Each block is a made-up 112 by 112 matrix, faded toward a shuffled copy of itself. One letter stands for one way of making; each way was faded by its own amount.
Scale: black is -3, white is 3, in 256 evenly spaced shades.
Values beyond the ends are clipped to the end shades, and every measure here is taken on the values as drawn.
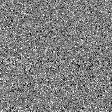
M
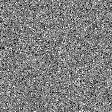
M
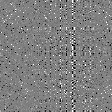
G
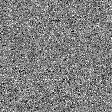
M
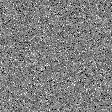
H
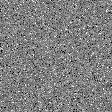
H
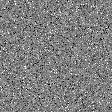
H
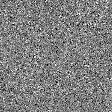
M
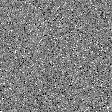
H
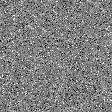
H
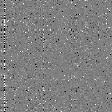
G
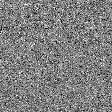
M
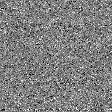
M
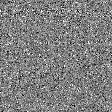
M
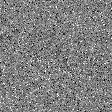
H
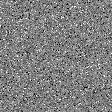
H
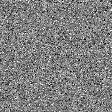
M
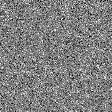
M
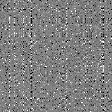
G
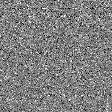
M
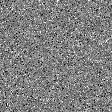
H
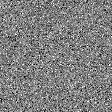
M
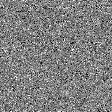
M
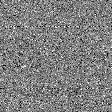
M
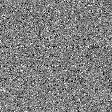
M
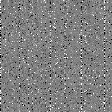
G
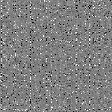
G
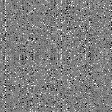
G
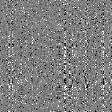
G
